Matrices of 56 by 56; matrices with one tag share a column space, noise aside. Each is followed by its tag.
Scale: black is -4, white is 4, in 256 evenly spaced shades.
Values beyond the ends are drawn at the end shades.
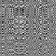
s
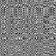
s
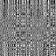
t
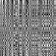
t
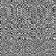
s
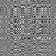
s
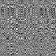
s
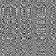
s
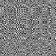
s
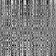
t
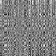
t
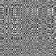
s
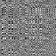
s
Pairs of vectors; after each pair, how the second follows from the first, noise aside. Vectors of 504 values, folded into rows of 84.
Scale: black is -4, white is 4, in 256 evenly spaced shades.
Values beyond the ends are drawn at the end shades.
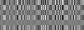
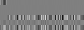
partly zeroed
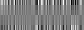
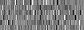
shuffled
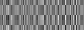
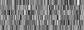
shuffled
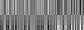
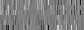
partly zeroed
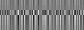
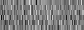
shuffled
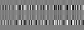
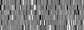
shuffled
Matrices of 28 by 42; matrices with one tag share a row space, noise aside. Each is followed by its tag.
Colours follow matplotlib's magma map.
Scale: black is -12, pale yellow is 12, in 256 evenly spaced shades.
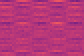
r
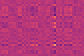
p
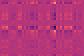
p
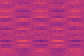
r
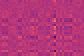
p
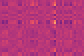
p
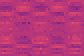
r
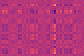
p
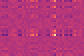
p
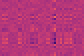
p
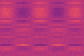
r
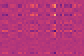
p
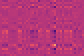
p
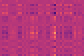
p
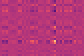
p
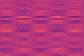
r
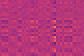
p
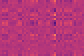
p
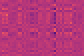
p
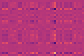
p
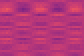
r
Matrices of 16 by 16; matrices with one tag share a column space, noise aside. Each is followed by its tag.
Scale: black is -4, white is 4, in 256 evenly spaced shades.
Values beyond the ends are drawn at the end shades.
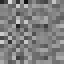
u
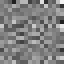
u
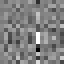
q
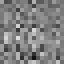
q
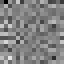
u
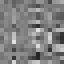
q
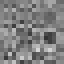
q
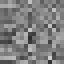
q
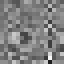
q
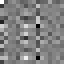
u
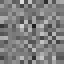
u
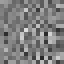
q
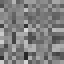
q
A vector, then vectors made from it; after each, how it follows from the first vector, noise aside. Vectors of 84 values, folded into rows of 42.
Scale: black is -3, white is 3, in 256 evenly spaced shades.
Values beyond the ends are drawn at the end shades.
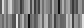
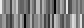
reversed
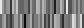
reversed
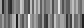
negated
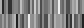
negated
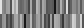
reversed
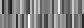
negated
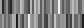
negated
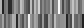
negated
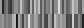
negated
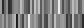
negated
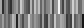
negated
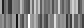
negated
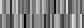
reversed
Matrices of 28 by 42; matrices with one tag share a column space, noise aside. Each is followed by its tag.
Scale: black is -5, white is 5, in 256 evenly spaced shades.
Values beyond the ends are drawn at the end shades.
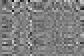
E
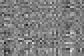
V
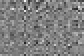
E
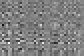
V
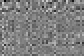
E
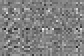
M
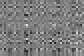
V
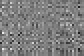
V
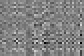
V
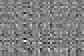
V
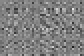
M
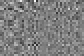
E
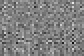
V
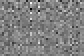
E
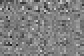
E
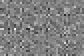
M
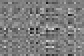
M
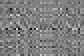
M
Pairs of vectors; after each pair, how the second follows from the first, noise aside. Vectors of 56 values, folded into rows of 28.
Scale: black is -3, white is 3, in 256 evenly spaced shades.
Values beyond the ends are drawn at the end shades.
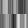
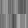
shrunk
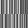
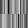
sign-scrambled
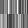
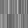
shrunk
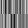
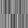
shrunk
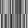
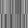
shrunk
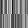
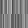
shrunk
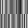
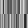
sign-scrambled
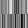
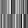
sign-scrambled
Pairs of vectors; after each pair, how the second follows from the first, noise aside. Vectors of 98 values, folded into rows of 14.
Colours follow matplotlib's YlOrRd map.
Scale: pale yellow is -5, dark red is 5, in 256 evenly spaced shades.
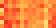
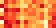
scaled up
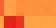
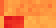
copied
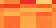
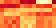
scaled up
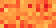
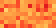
copied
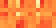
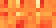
copied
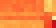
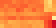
copied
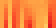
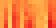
copied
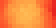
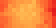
copied
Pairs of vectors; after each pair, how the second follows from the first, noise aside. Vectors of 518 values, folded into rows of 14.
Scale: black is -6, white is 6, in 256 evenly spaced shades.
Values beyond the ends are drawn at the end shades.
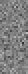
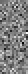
scaled up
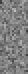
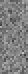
shuffled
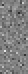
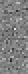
shuffled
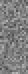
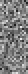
scaled up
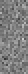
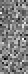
scaled up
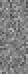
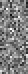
scaled up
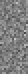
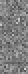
shuffled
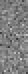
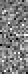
scaled up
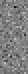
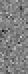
shuffled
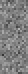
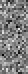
scaled up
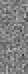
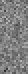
shuffled
